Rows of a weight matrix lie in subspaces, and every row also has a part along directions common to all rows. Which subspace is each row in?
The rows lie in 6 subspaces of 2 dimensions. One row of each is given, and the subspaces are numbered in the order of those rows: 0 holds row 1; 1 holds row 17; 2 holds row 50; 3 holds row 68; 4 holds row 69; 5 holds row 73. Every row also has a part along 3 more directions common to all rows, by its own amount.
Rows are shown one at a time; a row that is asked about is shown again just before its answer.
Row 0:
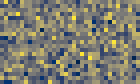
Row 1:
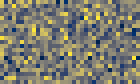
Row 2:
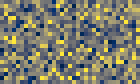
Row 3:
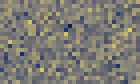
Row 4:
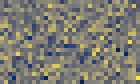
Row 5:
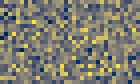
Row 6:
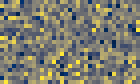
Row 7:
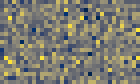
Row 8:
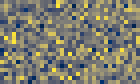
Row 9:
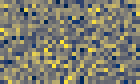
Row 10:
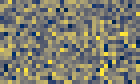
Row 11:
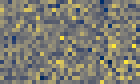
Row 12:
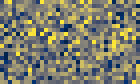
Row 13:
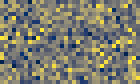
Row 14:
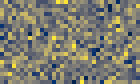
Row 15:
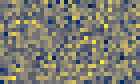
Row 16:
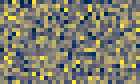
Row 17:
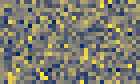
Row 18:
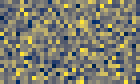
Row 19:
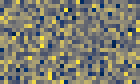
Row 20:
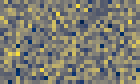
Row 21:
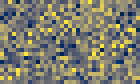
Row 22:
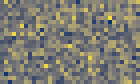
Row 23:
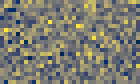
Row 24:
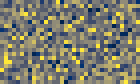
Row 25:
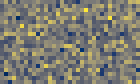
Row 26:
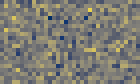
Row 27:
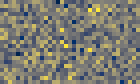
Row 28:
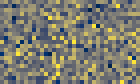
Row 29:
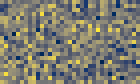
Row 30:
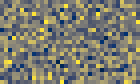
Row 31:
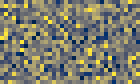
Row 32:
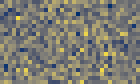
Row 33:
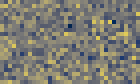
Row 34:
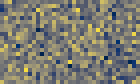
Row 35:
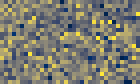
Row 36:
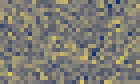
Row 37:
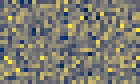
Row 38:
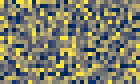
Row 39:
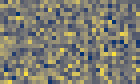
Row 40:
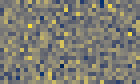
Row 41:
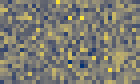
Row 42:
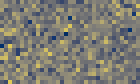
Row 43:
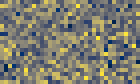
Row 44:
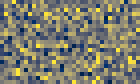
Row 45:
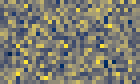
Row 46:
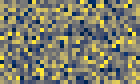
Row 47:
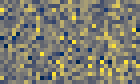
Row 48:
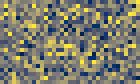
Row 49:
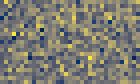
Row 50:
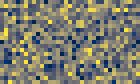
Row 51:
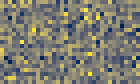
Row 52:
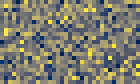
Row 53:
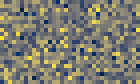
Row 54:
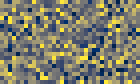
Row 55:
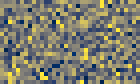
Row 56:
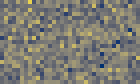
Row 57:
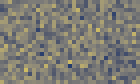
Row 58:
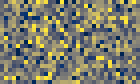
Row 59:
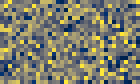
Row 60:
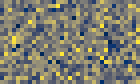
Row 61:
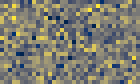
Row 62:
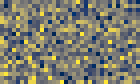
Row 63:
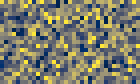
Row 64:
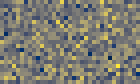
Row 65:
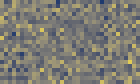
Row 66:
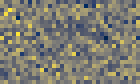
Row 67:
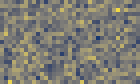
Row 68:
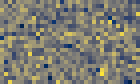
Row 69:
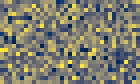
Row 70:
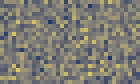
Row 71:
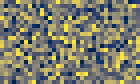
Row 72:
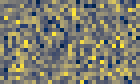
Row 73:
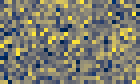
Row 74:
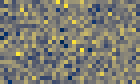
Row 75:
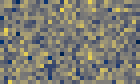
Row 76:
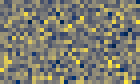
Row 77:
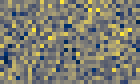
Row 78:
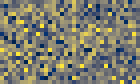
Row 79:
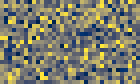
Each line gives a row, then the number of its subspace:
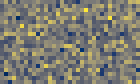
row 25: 3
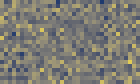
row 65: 4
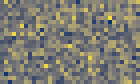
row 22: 3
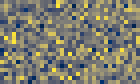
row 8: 4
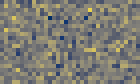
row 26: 0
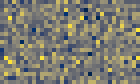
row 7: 0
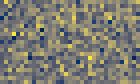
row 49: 3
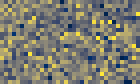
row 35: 3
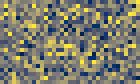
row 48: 1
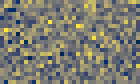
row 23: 2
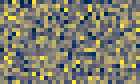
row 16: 0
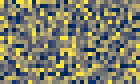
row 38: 0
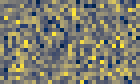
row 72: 2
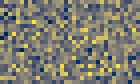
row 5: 2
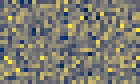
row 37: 0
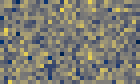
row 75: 2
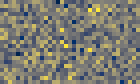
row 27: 5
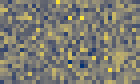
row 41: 4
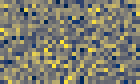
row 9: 5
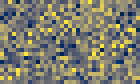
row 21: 1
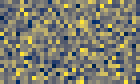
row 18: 5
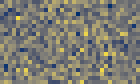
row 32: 3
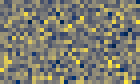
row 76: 5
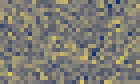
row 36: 1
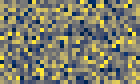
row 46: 1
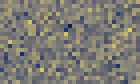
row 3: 5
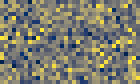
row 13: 1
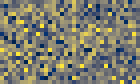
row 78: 4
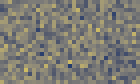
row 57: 4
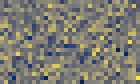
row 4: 1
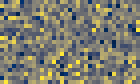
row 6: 3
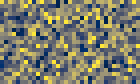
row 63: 0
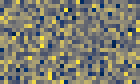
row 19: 1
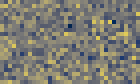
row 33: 3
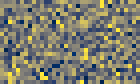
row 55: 1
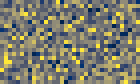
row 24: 5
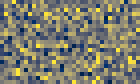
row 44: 0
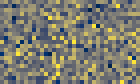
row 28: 0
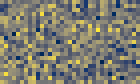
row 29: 4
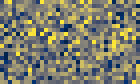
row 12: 5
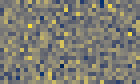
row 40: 1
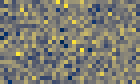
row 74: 5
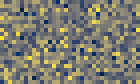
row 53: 5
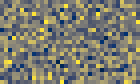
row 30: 5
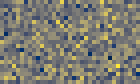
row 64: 2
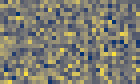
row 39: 3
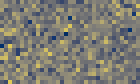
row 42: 5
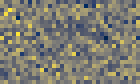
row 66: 2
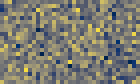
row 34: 4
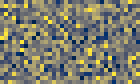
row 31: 2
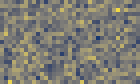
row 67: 2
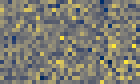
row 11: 4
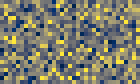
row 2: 4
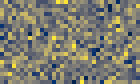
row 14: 1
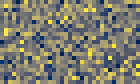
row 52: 2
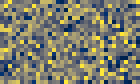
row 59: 3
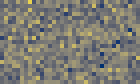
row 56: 1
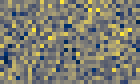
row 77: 5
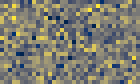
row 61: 0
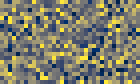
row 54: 1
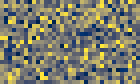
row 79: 1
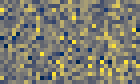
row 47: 4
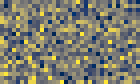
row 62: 4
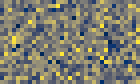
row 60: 4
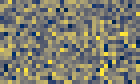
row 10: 3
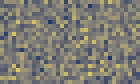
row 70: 2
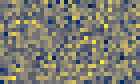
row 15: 2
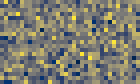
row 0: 3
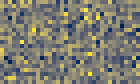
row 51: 0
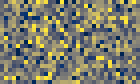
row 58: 2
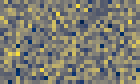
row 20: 3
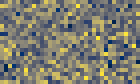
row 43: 3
